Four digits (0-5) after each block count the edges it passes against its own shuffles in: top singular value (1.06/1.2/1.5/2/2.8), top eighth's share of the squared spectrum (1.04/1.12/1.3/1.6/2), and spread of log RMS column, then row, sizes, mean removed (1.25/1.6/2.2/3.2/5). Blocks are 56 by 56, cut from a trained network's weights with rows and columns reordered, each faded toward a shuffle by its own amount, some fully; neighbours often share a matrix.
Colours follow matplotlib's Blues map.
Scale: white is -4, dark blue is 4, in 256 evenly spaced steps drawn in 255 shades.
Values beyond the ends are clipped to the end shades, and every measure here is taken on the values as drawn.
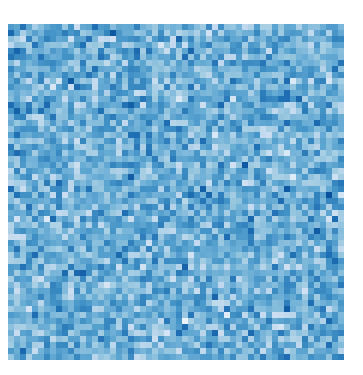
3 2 0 0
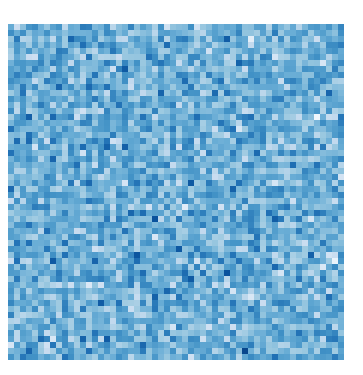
2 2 0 1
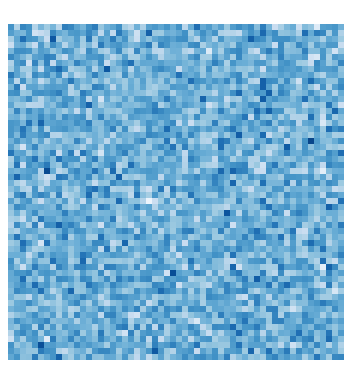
1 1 0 0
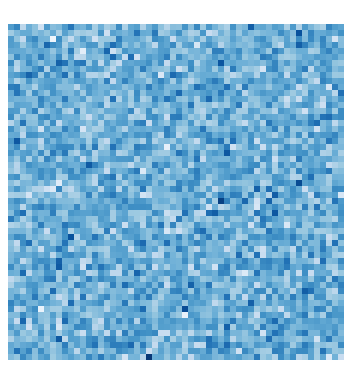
0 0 0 0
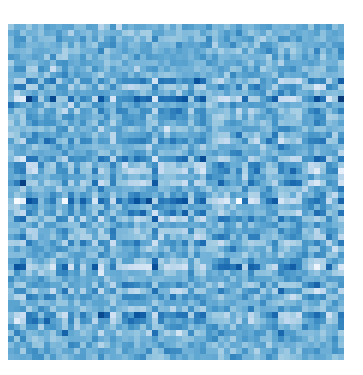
5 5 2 4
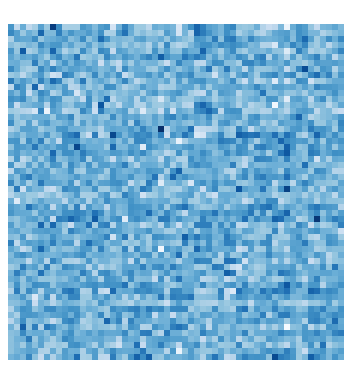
4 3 1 1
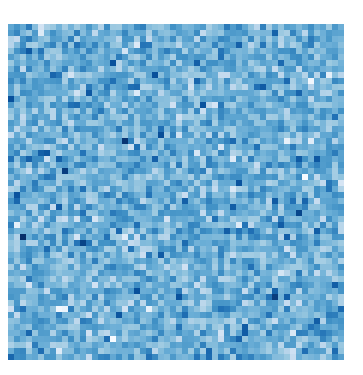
0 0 0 0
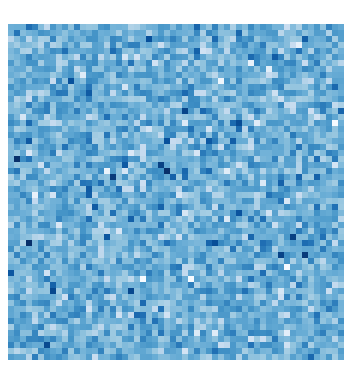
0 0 0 0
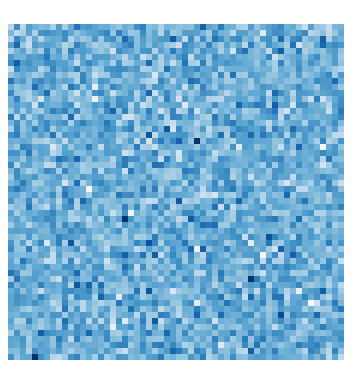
1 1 0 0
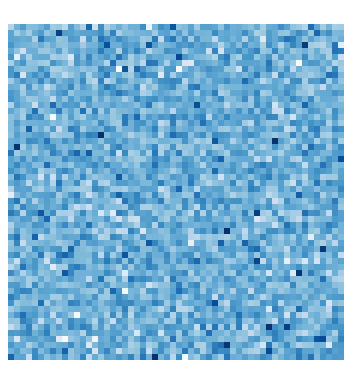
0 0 0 0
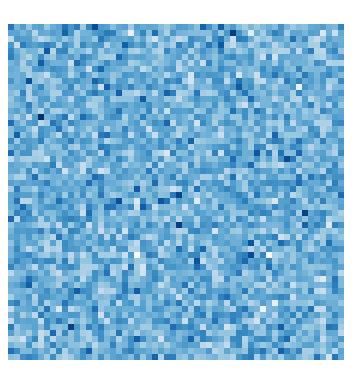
0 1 0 0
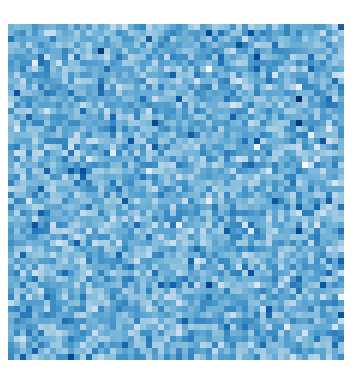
0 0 0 0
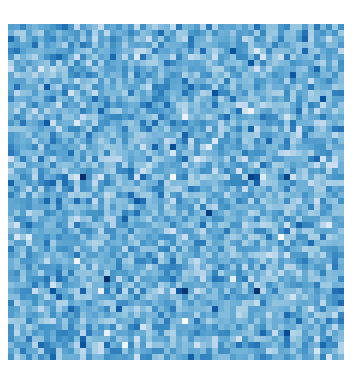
2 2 0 1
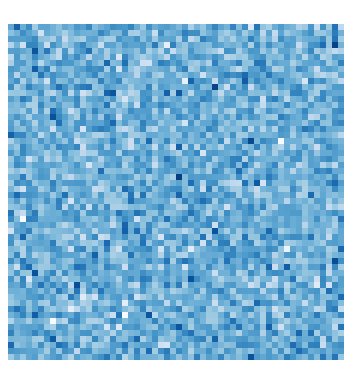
0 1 0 0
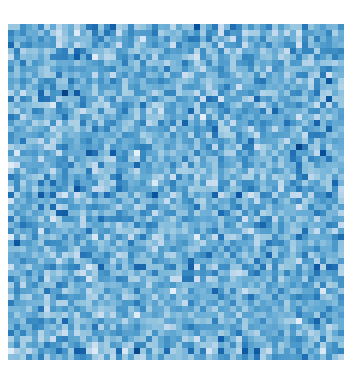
3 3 2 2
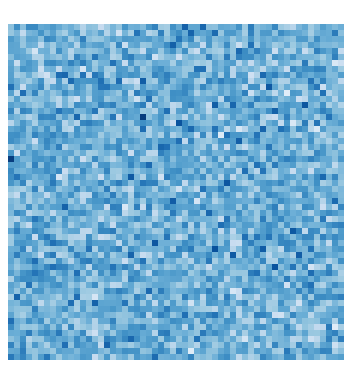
1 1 0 0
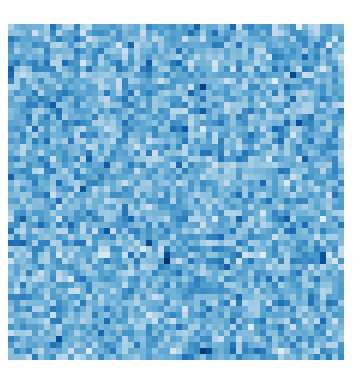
3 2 0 1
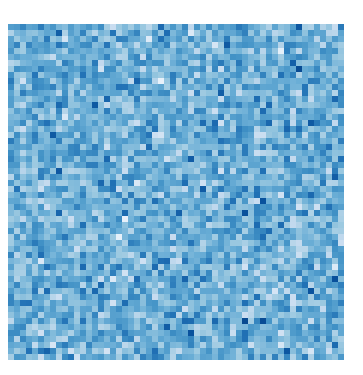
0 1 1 0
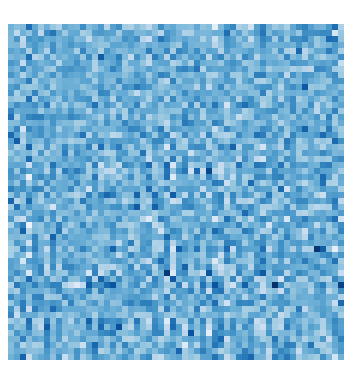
4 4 2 2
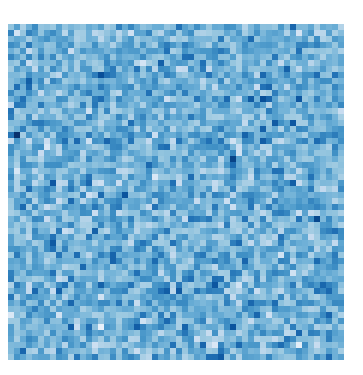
3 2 0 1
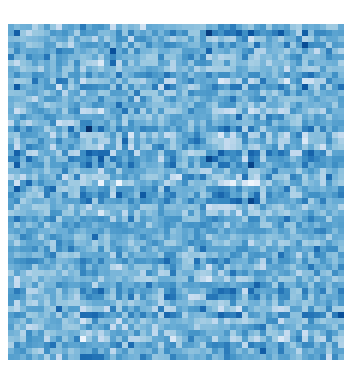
4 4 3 2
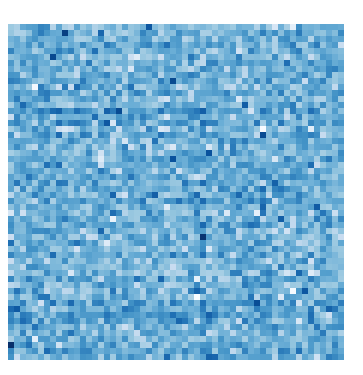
3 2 0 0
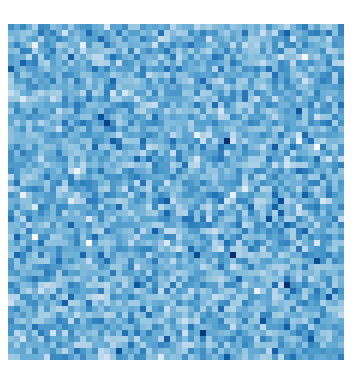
2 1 0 0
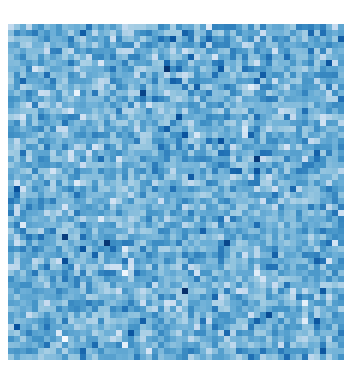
1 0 0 0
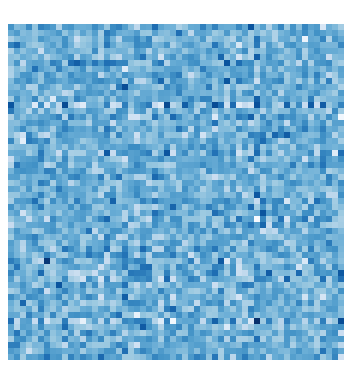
4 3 1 2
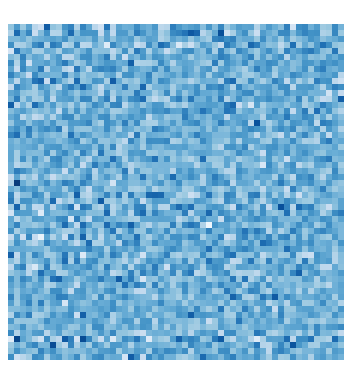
4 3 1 2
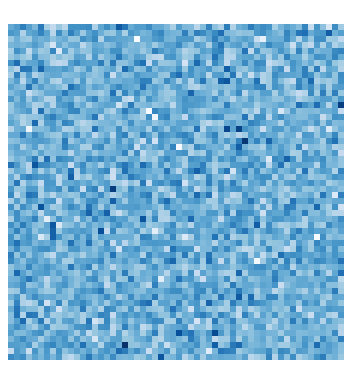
1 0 0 0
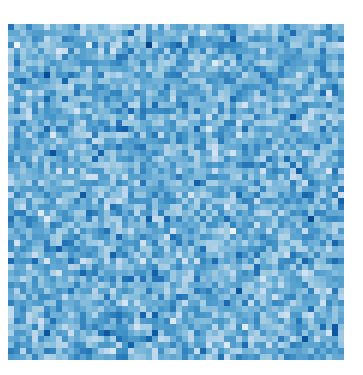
2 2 0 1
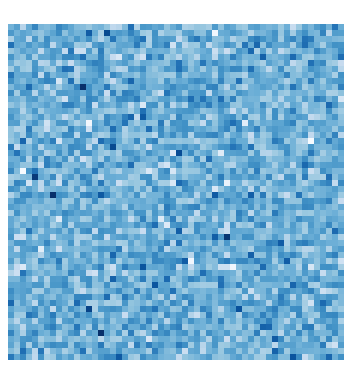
1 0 0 0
